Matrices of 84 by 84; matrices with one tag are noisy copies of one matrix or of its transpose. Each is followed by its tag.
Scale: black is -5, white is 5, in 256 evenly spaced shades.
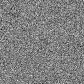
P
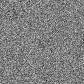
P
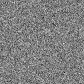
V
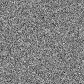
V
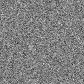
V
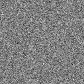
V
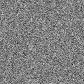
V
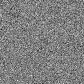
P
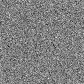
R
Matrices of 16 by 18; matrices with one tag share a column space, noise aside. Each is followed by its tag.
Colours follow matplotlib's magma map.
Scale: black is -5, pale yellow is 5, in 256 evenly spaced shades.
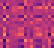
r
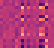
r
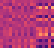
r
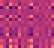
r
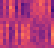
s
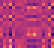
r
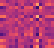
r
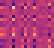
r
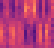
s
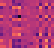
r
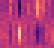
s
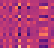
r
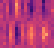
s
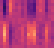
s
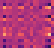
r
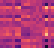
r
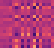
r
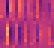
s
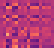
r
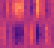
s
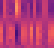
s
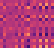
r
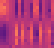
s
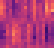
s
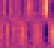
s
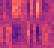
s
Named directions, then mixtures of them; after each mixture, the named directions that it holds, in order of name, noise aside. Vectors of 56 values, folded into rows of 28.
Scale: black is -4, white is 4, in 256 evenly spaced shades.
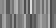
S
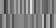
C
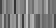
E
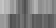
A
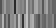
E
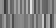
C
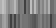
A, S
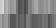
A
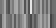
S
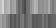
A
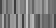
E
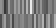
C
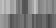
A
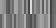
S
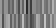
C, E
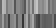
A, E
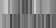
A, C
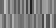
C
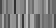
E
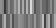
C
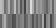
A, C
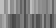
A, C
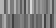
A, C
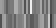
C, S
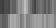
A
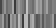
E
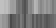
A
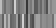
E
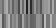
C, E
